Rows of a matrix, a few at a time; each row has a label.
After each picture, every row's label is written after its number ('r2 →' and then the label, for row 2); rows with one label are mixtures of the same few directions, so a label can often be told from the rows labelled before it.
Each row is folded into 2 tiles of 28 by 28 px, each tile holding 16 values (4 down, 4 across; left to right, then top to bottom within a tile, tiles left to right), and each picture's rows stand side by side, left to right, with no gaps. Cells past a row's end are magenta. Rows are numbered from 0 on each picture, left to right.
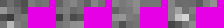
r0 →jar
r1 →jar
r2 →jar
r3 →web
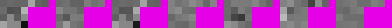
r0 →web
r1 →jar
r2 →web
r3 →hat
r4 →web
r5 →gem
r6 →hat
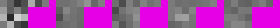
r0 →jar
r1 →gem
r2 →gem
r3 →web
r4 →hat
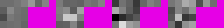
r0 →gem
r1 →web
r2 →jar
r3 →jar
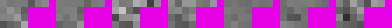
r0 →web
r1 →web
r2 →hat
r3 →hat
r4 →jar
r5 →web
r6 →hat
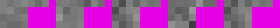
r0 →hat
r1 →gem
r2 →gem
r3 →web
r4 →gem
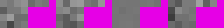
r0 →jar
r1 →hat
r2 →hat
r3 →gem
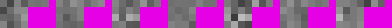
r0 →gem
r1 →hat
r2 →jar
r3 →web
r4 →jar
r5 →gem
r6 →gem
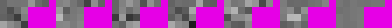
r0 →web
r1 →gem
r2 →jar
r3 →web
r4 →hat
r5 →web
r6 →gem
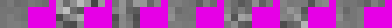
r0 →hat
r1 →hat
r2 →gem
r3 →gem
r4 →jar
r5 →web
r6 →gem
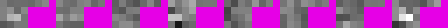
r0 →web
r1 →jar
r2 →hat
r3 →jar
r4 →gem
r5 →gem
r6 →jar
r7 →web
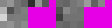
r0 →gem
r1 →gem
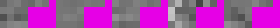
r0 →jar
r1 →web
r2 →jar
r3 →gem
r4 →web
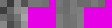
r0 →gem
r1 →gem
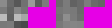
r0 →jar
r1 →hat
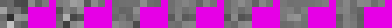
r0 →jar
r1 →jar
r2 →web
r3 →jar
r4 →jar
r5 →web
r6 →gem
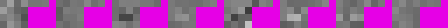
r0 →gem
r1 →gem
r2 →web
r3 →web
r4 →web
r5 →web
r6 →jar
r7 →gem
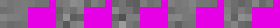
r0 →jar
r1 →jar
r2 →jar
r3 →jar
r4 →jar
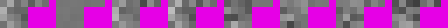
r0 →gem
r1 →jar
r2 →gem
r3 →gem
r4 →jar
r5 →jar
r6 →jar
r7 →hat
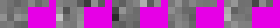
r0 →jar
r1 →gem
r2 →gem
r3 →gem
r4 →gem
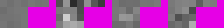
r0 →gem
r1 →hat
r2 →web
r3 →web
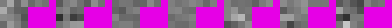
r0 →gem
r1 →jar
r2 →hat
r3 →hat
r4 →web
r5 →jar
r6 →jar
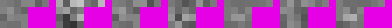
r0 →hat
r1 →hat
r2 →hat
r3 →jar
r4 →web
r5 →gem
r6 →web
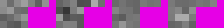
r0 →hat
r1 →hat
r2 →jar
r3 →web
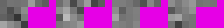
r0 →web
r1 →hat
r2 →gem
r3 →jar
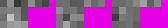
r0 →hat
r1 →jar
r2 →gem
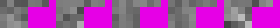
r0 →hat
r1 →web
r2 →gem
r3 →gem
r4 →web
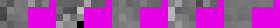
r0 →gem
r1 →web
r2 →hat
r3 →gem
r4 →jar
